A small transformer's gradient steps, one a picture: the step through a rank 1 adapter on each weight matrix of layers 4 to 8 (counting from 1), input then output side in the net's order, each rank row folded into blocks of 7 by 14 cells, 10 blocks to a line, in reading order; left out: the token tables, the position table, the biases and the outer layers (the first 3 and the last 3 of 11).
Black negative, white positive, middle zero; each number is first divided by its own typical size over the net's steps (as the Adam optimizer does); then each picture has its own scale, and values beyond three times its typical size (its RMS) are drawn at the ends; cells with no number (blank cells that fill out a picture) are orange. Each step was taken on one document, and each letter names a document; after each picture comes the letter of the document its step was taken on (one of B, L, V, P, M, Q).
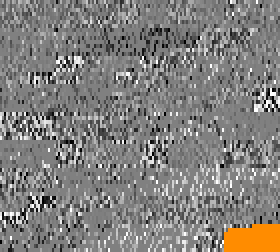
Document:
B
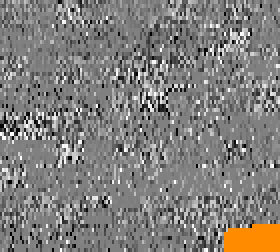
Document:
B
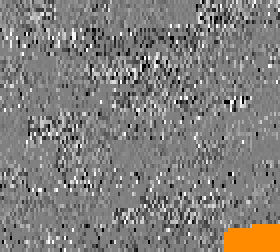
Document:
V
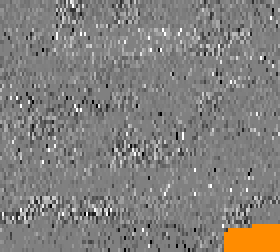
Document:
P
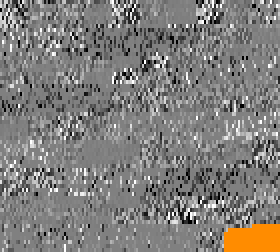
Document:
V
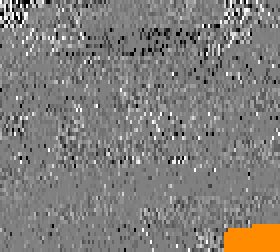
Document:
P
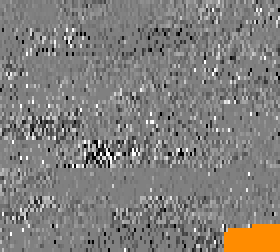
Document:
P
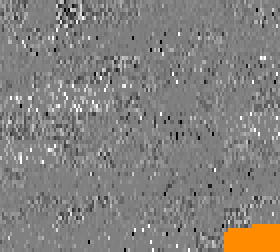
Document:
P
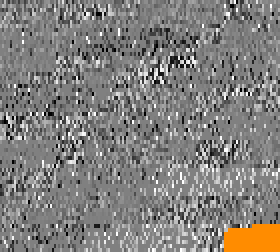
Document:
B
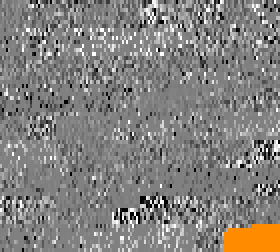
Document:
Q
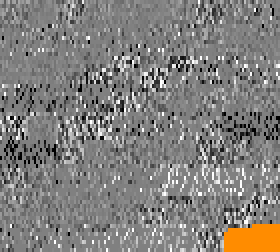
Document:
B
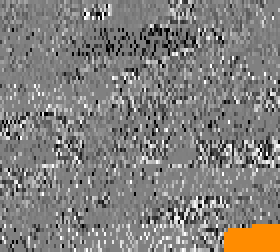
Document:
B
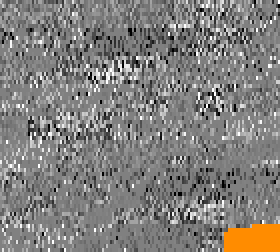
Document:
V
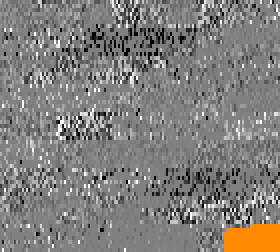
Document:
V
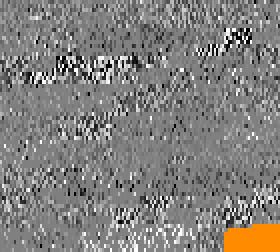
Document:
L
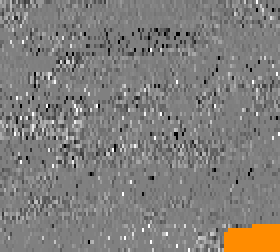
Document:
P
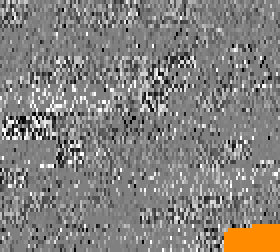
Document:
B
